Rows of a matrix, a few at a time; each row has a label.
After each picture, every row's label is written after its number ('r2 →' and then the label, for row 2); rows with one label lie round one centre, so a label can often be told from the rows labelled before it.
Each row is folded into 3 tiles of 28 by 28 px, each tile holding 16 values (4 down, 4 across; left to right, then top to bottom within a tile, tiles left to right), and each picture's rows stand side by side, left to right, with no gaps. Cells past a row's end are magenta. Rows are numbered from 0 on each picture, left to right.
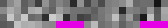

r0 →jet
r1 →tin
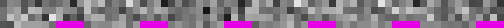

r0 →jet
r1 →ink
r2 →tin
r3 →ink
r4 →ink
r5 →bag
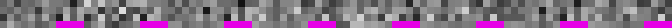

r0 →tin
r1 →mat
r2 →tin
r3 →bag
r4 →jet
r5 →bag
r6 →tin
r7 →bag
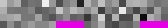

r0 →ink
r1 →mat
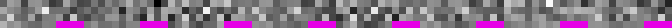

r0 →bag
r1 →tin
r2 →mat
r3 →bag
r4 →mat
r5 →bag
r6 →ink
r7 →bag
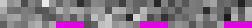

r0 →ink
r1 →jet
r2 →tin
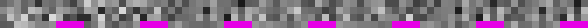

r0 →jet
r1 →mat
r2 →tin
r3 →bag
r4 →bag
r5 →tin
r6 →tin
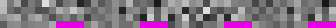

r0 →ink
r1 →tin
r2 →mat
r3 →tin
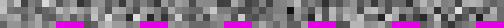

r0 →ink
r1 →jet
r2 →bag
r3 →tin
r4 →jet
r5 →mat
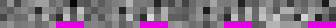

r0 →tin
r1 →tin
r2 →tin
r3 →jet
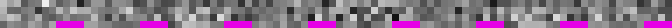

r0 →ink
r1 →bag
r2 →jet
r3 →tin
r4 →mat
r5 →tin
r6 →jet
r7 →bag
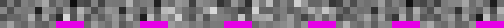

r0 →tin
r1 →tin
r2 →bag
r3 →ink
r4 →tin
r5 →tin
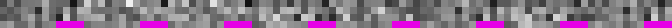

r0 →tin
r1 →ink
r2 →ink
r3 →jet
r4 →bag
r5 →tin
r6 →jet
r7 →tin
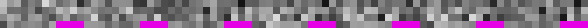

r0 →ink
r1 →bag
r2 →tin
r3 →jet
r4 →jet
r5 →jet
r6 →tin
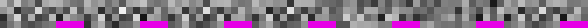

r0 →mat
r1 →mat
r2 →mat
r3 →mat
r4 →jet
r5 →tin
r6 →mat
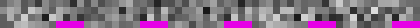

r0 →jet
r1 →tin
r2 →tin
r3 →jet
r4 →mat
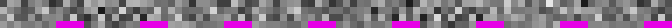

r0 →bag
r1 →mat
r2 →bag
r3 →bag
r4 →tin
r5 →mat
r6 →ink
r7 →bag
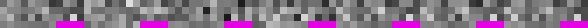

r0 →bag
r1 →ink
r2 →tin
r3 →jet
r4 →bag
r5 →bag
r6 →bag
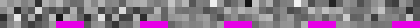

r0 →mat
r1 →mat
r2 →ink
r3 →ink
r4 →bag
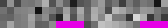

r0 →tin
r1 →jet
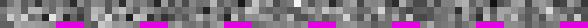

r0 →jet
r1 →jet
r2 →tin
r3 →ink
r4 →bag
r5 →tin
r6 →bag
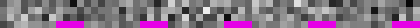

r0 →jet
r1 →tin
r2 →mat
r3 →ink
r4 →tin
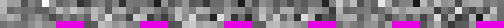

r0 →ink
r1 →jet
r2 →jet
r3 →jet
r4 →ink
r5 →mat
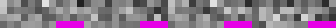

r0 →ink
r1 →bag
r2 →ink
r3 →jet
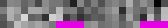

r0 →jet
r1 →tin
